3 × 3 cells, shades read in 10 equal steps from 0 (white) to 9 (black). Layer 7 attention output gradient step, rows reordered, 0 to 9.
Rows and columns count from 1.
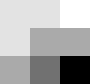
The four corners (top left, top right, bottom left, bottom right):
1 0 3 9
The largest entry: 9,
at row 3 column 3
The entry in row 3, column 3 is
9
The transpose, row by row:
1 1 3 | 1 3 5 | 0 3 9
